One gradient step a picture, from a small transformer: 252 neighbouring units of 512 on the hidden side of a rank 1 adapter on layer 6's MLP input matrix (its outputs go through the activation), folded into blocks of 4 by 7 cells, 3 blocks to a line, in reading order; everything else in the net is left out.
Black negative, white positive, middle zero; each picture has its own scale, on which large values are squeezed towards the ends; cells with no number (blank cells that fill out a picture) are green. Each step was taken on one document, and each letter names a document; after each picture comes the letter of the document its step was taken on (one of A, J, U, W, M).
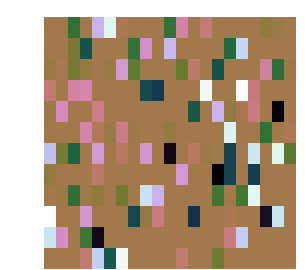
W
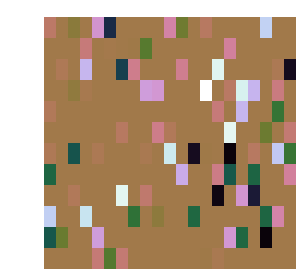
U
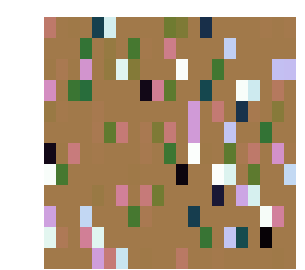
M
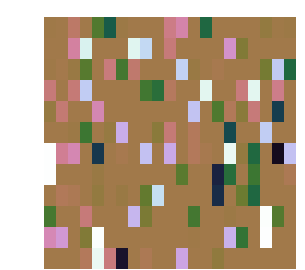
W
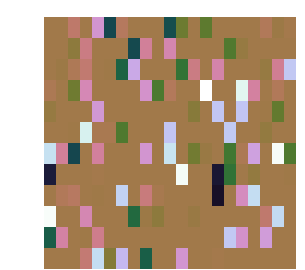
W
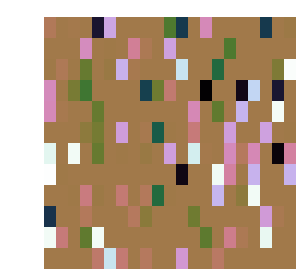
M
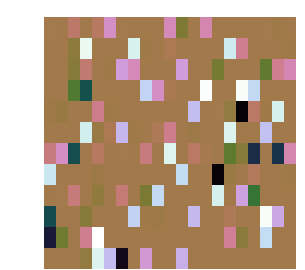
W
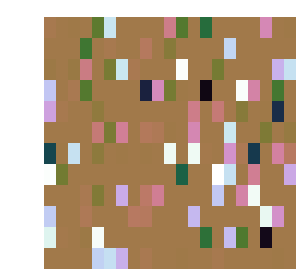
M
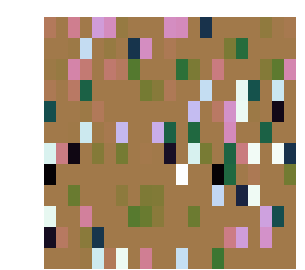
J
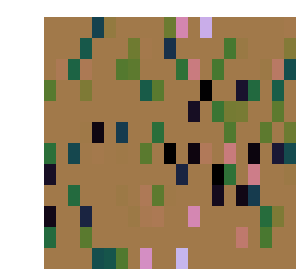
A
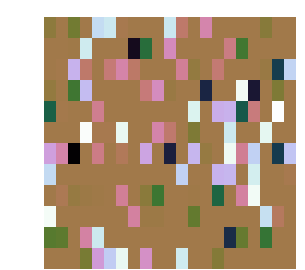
J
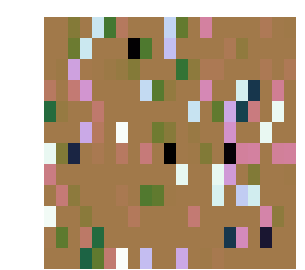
J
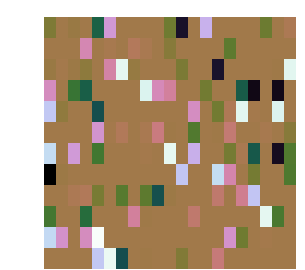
M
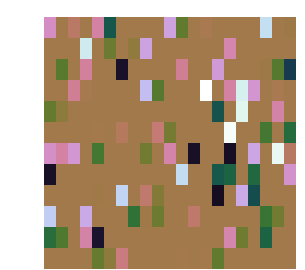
U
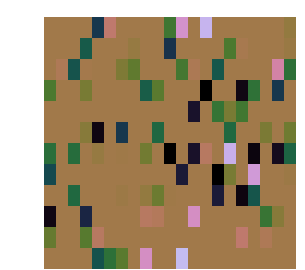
A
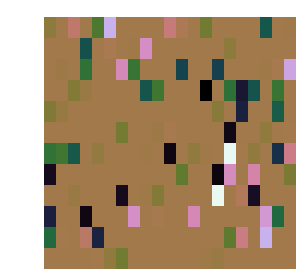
U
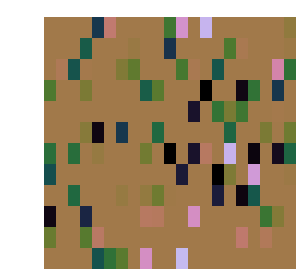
A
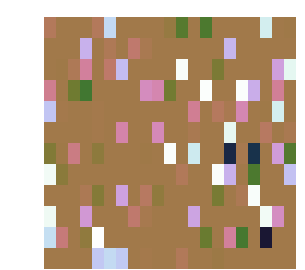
M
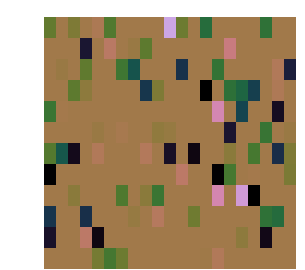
U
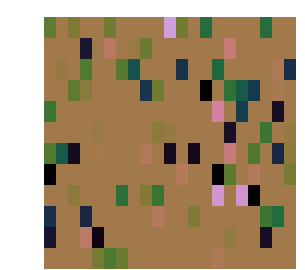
U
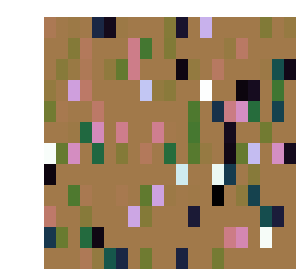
J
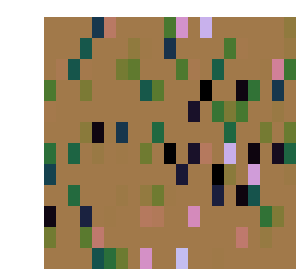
A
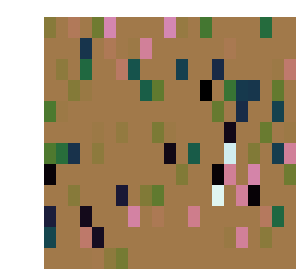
U
